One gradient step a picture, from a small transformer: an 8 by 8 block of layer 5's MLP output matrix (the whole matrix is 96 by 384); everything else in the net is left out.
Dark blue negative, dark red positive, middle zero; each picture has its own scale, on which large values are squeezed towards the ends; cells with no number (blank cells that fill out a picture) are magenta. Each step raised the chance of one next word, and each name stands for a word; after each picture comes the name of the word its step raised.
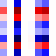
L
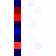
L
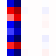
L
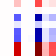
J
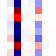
L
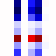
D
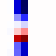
D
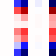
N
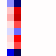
N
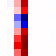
J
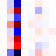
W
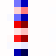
W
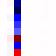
D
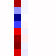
J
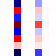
W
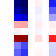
D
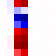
J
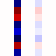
L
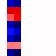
L
